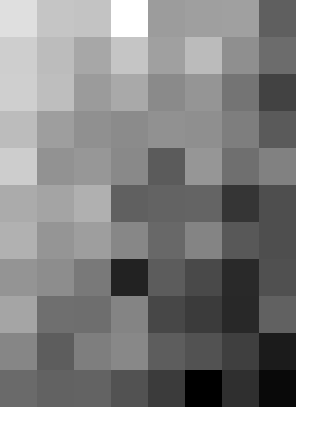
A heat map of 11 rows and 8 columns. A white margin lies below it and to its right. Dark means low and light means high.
Values rise toward the top left. No regular stripes run through it. On average the colour sits 50% of the way up the scale. The bottom right is the ninth with the lowest average.
